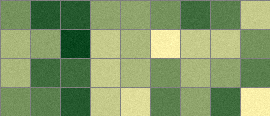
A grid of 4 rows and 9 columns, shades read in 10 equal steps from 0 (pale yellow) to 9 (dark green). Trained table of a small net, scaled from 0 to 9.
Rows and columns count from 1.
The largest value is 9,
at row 2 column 3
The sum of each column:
16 25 32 10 11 16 16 19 13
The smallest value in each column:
3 4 7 2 1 0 2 2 0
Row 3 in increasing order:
2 3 3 3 4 5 6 7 7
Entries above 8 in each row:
0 1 0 0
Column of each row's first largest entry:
2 3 2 3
